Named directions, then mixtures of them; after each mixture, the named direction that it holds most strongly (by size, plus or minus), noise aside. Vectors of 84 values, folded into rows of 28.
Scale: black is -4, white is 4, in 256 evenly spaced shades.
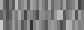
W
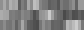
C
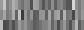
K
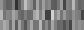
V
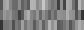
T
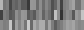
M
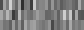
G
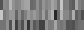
M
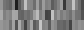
V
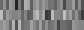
V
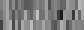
W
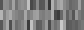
W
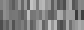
T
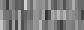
V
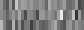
W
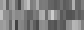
C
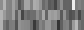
K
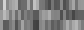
C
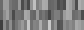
T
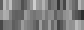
T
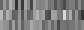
G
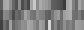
T
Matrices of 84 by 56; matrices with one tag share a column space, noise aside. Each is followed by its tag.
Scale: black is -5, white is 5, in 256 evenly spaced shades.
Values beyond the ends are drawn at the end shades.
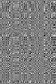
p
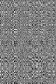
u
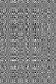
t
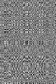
u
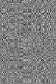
t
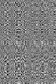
u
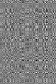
t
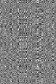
t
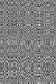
u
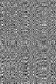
u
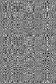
p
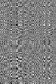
u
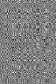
t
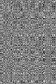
p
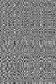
u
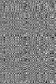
p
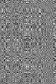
t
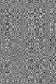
t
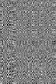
u
